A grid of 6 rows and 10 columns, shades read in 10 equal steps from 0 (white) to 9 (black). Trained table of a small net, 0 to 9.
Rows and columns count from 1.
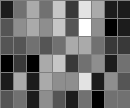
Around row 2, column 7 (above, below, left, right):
1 3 6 4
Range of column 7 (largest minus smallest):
5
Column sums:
43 30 36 25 21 35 15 33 41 39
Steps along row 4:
down up down down up down down up down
